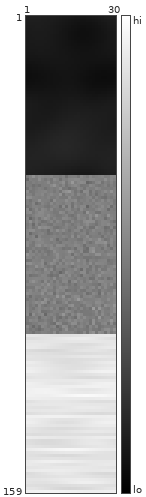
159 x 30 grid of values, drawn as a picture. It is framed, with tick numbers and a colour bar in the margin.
The table splits into 3 rows of 1 panel. Panel 1,1: very low, smooth, faint in contrast. Panel 2,1: middling, fine-grained, faint in contrast. Panel 3,1: very high, streaked across, faint in contrast.
